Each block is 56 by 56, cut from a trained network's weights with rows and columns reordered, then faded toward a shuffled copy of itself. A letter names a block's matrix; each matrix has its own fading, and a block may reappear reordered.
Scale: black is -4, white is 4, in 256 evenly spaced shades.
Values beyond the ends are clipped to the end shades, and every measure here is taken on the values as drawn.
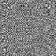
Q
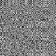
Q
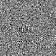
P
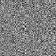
Q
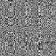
Q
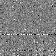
P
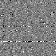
P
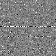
P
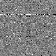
P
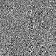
P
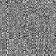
Q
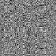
Q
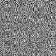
Q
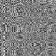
Q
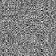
Q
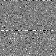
P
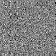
P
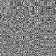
Q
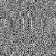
Q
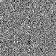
P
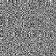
Q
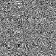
P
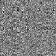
P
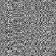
Q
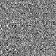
P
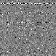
P
